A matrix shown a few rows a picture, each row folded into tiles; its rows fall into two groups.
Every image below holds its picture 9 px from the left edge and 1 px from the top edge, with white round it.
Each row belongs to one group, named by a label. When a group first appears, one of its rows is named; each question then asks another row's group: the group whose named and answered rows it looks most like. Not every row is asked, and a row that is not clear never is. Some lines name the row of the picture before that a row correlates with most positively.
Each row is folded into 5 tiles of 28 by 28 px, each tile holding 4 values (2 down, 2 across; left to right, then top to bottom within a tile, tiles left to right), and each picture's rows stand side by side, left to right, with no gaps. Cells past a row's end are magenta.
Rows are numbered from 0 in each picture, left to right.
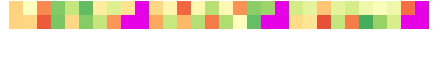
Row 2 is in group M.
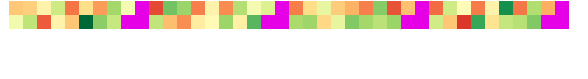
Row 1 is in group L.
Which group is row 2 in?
L
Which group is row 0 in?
M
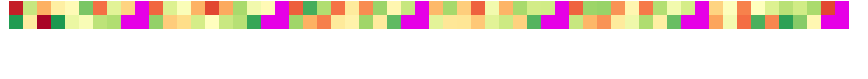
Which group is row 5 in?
M
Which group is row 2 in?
L
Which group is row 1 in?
L
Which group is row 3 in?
L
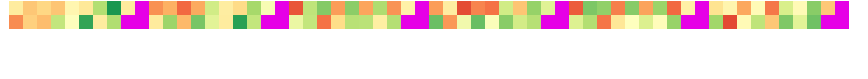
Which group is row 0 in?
M
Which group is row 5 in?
M
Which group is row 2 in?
L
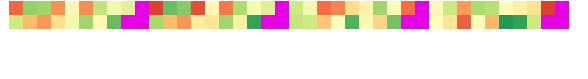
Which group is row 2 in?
L
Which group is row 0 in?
L
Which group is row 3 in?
M
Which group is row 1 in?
L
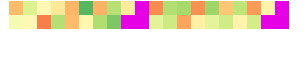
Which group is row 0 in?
M
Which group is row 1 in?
L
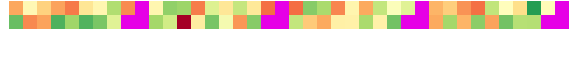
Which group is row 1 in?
L
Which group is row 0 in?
M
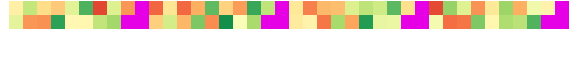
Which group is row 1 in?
M
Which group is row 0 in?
M
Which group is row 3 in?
M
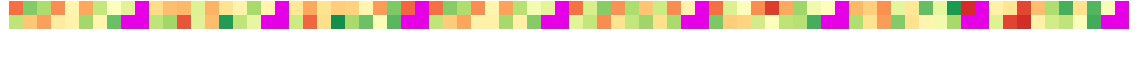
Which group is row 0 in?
L
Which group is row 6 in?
M
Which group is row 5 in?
L
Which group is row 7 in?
M
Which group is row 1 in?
M
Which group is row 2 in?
M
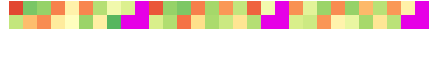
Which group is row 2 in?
L
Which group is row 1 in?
L
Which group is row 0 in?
L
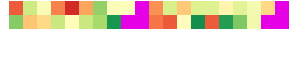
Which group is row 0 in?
L
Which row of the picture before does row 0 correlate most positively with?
0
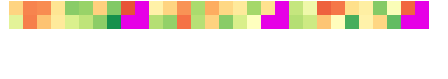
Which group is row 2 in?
L
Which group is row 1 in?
M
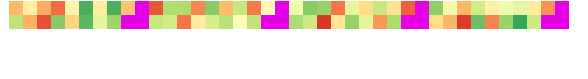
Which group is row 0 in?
M
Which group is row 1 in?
L
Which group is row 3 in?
M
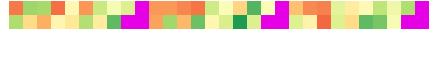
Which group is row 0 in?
L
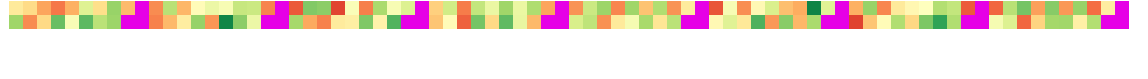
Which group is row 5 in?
M
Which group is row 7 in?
L
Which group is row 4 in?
L
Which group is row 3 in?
M
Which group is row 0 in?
M
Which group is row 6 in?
M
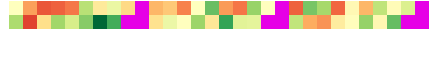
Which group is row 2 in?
L
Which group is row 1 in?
M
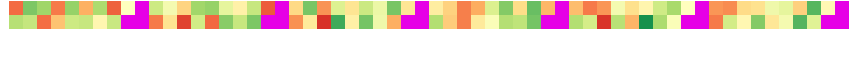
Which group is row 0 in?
L
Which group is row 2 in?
M
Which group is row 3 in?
M
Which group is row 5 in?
M
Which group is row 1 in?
M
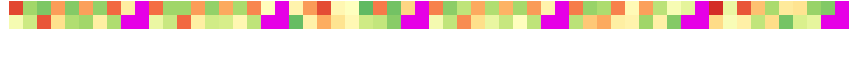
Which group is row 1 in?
L
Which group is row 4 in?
L
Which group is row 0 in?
L
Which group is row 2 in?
M
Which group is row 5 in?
M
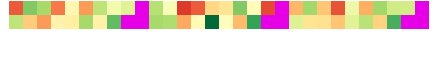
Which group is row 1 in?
L
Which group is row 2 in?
L
